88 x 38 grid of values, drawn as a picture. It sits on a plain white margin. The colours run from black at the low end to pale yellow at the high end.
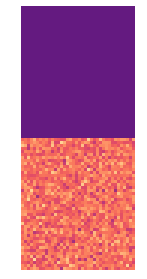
The table splits into 2 rows of 1 panel. Panel 1,1: low, flat. Panel 2,1: high, fine-grained.
